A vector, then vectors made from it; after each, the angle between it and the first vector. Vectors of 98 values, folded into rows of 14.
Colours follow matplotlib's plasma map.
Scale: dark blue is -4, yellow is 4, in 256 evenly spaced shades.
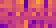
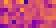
partly aligned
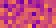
partly opposed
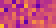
partly opposed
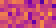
orthogonal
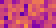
partly aligned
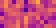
partly aligned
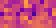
partly opposed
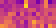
nearly opposite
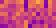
nearly parallel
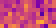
partly opposed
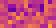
partly opposed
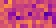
orthogonal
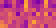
nearly opposite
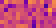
partly aligned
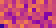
partly aligned
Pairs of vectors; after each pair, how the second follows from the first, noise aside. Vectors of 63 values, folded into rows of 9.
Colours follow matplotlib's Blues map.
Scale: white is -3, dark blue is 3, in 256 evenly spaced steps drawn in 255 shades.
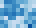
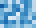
shuffled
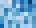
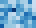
shuffled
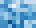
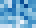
reversed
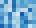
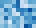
shuffled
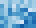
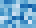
shuffled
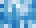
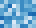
shuffled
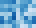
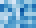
reversed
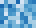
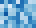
negated
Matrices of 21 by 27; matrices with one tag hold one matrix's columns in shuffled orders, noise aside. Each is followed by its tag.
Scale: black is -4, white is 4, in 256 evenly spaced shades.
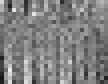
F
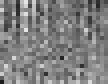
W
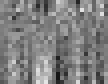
F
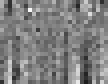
F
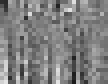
F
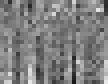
F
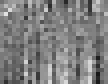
F
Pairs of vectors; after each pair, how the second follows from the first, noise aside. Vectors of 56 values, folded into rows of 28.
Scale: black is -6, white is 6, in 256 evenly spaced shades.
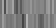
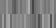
reversed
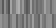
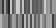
scaled up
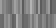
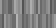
copied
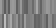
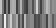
scaled up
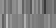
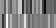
scaled up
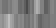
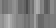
copied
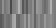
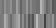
reversed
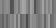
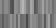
copied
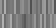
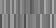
reversed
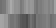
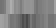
copied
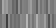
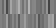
reversed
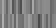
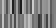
scaled up
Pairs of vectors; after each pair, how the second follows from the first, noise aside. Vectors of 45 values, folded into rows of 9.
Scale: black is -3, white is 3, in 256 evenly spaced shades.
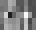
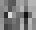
negated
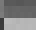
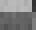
reversed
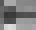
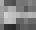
negated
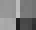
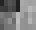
reversed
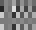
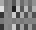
negated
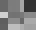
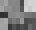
negated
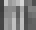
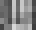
reversed
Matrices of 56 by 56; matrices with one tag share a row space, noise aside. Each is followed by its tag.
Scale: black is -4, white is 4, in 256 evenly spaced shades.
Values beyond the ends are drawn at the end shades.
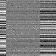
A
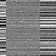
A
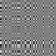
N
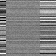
A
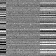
A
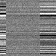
A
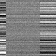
A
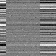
A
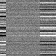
A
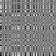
N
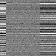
A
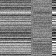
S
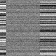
A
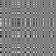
N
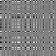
N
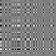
N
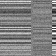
S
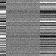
A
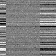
A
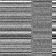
S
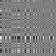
N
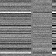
S
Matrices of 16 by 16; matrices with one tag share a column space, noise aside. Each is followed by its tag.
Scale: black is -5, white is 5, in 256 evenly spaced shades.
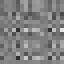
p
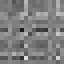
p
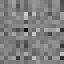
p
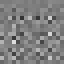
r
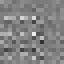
r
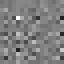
r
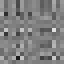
p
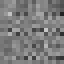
p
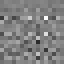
r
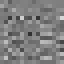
r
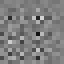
r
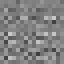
r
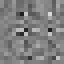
p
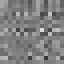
p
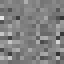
r
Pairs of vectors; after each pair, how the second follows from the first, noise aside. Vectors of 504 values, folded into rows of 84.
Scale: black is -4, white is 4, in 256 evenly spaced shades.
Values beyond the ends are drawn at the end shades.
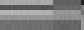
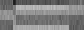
wrapped around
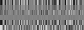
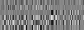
wrapped around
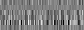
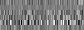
sign-scrambled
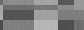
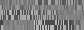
sign-scrambled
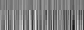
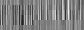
wrapped around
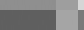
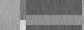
wrapped around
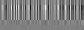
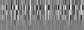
sign-scrambled
